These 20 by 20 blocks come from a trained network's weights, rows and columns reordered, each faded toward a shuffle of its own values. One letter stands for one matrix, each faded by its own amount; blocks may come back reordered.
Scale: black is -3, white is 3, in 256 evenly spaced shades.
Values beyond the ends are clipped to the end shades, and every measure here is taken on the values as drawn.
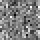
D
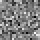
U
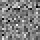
U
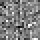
D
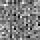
D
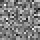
U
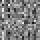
U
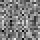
U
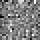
D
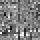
D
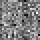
D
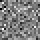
U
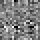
D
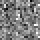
D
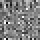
D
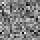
U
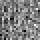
D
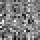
U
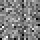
D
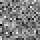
U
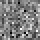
D
